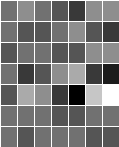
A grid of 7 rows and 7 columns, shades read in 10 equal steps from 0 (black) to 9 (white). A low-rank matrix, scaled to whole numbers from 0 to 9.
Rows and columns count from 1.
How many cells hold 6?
2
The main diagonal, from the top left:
4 3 4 5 0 4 3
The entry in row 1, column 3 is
4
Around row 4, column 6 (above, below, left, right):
5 7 6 1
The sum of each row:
28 24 27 23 32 26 25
